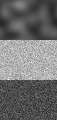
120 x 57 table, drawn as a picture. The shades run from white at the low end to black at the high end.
The table splits into 3 rows of 1 panel. Panel 1,1: high, smooth. Panel 2,1: low, fine-grained. Panel 3,1: high, fine-grained.
